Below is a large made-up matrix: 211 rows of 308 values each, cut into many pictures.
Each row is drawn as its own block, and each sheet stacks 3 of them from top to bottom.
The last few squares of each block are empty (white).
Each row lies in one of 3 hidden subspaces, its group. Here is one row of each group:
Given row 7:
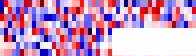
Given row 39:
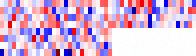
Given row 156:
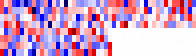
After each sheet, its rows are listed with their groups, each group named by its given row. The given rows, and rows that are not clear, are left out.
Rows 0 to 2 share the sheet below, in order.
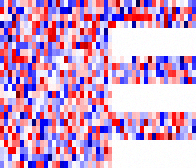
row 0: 39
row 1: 156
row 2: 156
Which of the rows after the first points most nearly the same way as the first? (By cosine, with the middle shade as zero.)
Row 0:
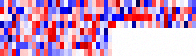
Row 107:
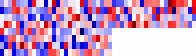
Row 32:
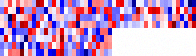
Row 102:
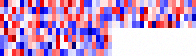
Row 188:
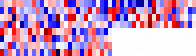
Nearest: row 188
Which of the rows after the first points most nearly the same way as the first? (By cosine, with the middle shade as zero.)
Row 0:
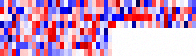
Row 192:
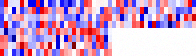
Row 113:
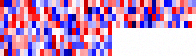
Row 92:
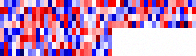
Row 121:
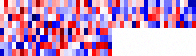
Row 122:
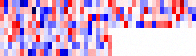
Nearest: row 92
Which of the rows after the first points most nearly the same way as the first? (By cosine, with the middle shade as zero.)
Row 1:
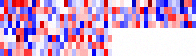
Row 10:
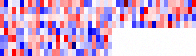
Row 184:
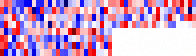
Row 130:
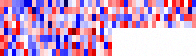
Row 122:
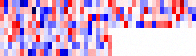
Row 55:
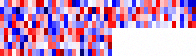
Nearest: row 55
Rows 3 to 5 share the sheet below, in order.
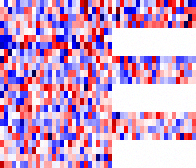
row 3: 39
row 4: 39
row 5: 7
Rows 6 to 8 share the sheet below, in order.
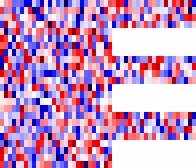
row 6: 156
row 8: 156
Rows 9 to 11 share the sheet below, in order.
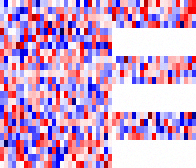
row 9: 7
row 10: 156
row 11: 156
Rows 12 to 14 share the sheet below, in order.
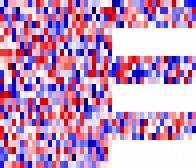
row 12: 7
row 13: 39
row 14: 156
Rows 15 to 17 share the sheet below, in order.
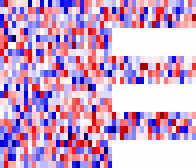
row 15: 156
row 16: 7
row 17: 39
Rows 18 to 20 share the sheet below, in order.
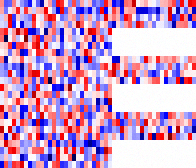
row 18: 7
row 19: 7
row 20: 156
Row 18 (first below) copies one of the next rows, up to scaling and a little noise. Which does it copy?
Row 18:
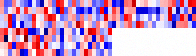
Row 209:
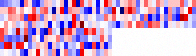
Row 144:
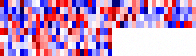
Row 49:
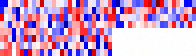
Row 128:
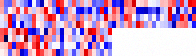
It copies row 128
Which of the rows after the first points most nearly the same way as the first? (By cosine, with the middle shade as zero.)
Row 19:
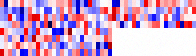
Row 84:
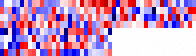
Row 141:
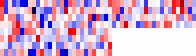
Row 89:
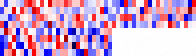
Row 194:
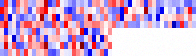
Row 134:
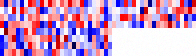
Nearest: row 141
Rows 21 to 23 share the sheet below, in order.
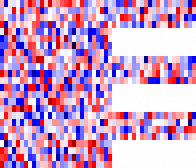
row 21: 156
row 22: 7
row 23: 156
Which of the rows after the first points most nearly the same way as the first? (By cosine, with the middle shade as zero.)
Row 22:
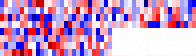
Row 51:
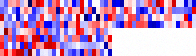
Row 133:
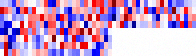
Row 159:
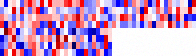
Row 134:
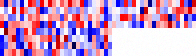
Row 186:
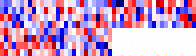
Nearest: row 51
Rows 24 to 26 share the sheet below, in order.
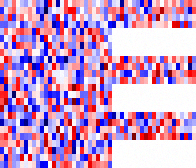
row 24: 39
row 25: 156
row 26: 39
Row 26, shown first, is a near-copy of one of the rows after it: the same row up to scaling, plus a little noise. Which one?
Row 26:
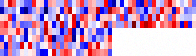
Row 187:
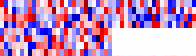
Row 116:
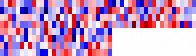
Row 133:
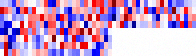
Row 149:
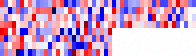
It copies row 116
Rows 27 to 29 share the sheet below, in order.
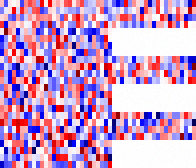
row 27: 156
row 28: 7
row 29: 7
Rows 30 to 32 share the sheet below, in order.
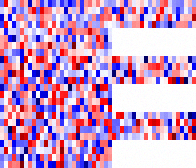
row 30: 156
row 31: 7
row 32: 7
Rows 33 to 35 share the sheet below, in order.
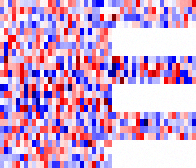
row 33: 39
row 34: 7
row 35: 7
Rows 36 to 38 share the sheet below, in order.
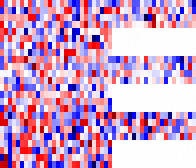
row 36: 39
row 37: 156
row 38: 39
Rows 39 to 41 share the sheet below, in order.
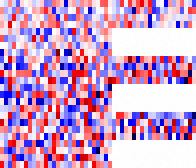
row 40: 39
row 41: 39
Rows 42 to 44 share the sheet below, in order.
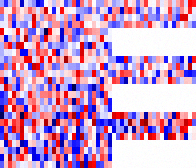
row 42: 7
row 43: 156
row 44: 7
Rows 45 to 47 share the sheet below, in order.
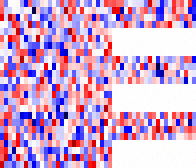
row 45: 156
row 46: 156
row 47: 156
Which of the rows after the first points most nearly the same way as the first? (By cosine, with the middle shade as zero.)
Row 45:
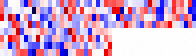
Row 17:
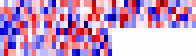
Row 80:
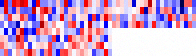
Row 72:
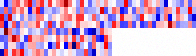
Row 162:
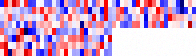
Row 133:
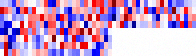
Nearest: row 72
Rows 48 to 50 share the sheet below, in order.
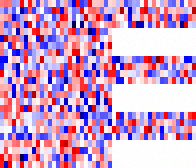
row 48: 7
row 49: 7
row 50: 39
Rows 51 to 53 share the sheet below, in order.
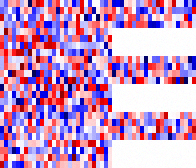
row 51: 7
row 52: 7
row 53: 156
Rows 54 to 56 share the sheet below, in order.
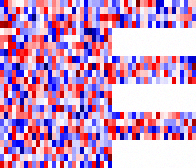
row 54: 39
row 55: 7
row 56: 7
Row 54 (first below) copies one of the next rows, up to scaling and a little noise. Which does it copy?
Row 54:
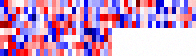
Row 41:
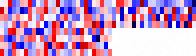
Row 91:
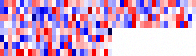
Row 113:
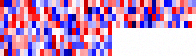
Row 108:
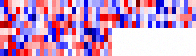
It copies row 108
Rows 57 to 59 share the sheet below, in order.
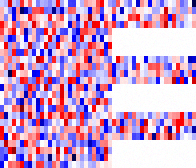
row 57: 39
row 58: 7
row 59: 156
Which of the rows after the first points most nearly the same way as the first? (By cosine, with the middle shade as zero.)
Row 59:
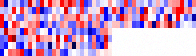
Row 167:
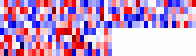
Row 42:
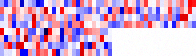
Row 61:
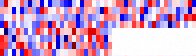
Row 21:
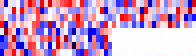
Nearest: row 21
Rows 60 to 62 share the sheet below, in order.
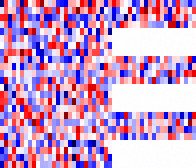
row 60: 7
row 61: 156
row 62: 156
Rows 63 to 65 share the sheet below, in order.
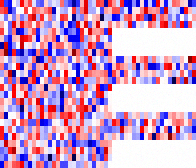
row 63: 39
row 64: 7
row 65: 156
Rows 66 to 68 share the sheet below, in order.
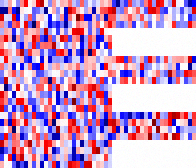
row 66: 7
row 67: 156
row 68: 39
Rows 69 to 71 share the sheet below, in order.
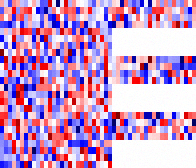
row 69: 39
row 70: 156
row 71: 7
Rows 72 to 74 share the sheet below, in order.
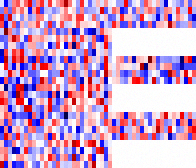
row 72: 156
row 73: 156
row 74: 156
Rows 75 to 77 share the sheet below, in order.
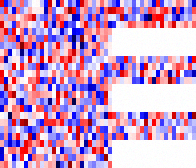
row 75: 39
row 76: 156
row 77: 39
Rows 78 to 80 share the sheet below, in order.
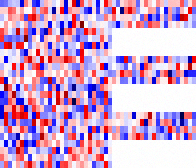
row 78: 7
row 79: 156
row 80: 156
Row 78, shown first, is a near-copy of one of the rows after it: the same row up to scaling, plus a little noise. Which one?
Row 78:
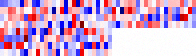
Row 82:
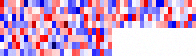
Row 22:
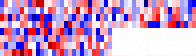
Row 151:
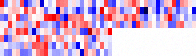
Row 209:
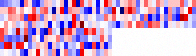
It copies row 209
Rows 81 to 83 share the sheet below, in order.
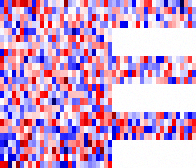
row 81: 156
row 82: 7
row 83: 39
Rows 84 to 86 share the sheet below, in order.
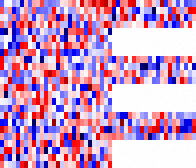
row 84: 39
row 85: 7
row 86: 7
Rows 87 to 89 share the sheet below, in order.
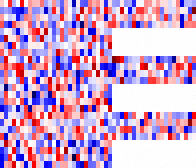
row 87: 7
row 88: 7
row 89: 156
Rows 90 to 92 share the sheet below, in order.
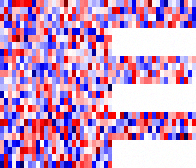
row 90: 156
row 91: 39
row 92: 39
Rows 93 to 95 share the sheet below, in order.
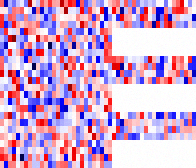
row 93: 156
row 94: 156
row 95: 39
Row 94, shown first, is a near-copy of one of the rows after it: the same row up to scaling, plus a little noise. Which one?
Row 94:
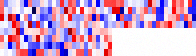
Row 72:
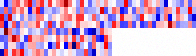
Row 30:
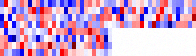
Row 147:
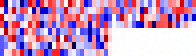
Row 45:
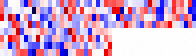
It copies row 45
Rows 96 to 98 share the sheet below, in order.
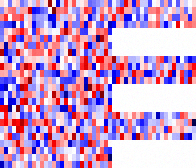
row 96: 39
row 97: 39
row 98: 7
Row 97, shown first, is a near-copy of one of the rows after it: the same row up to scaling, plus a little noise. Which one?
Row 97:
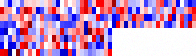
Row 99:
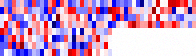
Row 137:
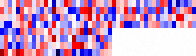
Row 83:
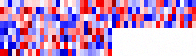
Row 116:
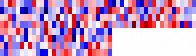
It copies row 83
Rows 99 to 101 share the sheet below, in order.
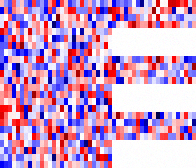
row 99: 39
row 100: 7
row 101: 7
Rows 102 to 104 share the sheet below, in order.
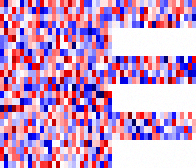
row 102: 156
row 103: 156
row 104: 39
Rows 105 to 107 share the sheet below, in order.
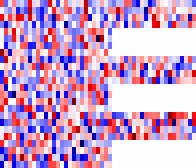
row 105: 39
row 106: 156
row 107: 39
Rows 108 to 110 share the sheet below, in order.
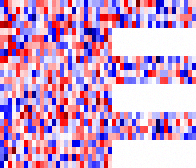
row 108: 39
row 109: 7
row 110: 156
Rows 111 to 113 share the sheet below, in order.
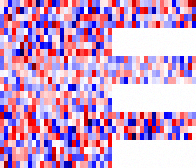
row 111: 7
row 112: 156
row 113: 39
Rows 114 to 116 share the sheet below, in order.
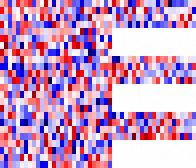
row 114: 39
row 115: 7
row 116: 39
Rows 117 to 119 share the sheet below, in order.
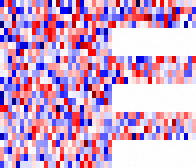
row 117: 39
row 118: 39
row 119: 39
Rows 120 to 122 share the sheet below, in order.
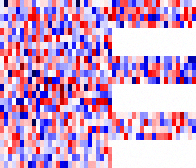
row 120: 7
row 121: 7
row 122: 156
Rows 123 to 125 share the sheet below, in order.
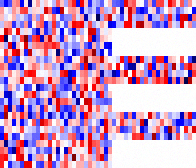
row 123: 7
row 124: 39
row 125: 156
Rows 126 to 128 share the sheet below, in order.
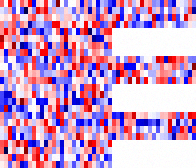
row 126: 39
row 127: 39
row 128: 7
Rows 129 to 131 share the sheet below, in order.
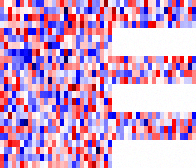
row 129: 7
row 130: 156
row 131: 39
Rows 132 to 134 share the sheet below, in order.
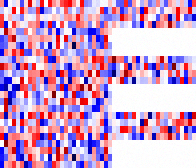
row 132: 156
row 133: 39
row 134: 156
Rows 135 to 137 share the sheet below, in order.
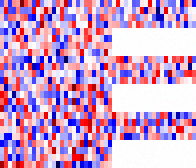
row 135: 156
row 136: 156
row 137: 39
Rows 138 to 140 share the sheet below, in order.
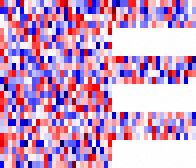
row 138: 7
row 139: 156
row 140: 39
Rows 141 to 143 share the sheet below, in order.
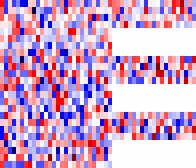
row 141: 156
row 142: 156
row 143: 156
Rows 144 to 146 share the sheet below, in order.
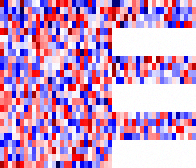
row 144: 7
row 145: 7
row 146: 39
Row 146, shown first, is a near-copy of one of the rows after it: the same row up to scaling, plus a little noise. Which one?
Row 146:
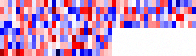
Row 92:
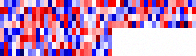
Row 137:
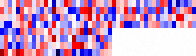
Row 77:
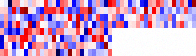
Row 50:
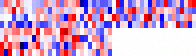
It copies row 137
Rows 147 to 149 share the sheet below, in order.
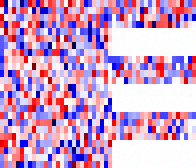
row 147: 156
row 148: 156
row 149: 39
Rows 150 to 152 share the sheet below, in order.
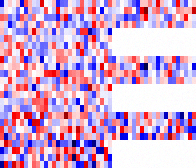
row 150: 7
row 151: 7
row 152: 156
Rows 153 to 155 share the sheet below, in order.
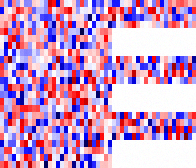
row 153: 39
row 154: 39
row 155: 39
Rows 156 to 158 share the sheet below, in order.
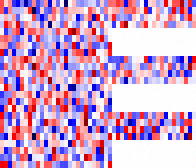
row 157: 156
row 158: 39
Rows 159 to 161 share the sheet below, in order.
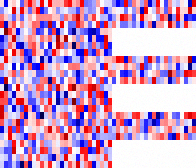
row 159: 156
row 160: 156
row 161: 7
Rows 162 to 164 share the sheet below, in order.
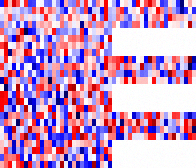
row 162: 156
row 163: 156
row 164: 7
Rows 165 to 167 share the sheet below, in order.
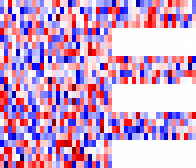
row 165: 39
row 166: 156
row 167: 39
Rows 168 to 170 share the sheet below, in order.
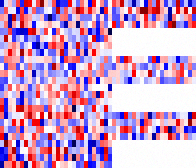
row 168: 7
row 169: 39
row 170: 156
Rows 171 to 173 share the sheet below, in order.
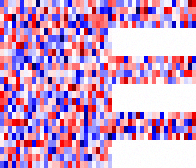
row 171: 7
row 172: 156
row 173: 39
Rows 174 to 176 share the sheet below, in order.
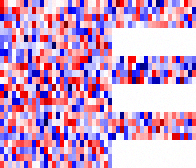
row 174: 7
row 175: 7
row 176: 39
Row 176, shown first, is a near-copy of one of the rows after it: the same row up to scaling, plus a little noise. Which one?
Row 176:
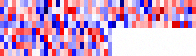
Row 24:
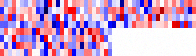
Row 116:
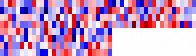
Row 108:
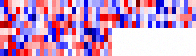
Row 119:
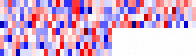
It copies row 24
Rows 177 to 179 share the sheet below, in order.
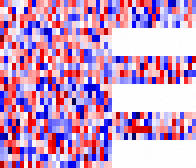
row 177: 39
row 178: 156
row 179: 39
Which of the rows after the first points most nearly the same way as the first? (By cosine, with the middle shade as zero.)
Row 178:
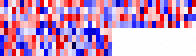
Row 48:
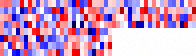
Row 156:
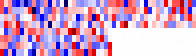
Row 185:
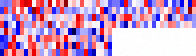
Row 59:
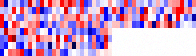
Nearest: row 59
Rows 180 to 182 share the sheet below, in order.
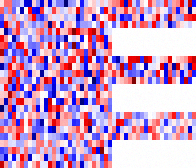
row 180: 156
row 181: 39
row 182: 39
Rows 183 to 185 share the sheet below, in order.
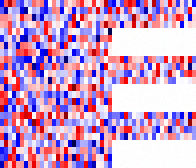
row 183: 39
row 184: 156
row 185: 156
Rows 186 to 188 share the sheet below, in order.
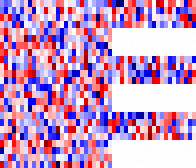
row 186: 7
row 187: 39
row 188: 39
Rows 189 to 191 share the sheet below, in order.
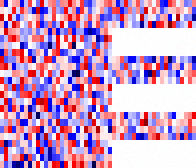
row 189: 156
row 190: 39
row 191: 7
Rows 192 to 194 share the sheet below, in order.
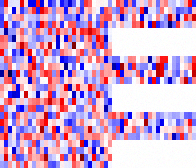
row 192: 156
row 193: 156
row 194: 39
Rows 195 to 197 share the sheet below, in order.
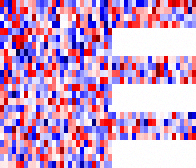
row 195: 39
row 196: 156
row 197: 7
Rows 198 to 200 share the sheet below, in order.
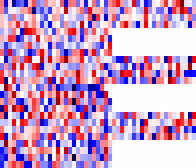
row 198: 156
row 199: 156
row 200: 156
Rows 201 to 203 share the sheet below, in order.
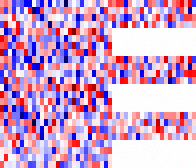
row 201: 156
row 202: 156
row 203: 156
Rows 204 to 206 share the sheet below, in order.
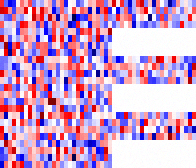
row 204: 39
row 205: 7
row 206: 156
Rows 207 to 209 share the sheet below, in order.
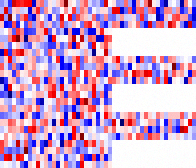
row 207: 156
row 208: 39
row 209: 7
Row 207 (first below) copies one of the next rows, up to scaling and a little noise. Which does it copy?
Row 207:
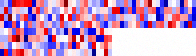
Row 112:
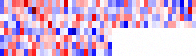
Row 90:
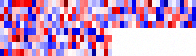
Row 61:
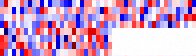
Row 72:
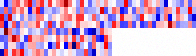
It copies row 90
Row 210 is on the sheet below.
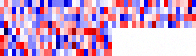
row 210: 156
